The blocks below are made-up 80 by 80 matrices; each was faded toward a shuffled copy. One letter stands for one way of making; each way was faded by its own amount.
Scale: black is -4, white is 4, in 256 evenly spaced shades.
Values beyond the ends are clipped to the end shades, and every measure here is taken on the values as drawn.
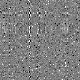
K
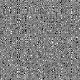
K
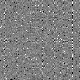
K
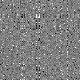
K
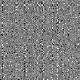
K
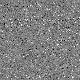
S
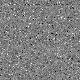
S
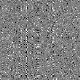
K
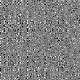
K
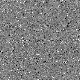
S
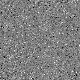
S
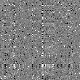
K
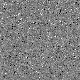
S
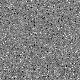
S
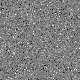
S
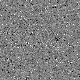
S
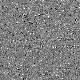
S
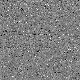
S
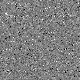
S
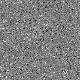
S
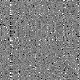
K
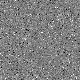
S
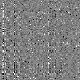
K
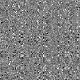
K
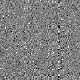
K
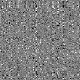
K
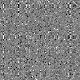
K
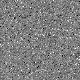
S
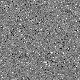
S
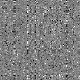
K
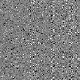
K
